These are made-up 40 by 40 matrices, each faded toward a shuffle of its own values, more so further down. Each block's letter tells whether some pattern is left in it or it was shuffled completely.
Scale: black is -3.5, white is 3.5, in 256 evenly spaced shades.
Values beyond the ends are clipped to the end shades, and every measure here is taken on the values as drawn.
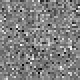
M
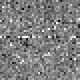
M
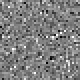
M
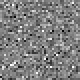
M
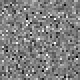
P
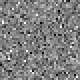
P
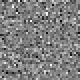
M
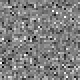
M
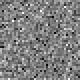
P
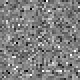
M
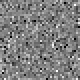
P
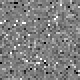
P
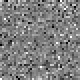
M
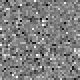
M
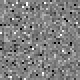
P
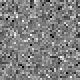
M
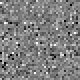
M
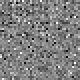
M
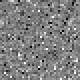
P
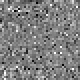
M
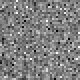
P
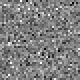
P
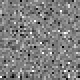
M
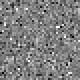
P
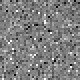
P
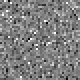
P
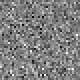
M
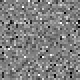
M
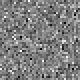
M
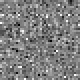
M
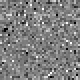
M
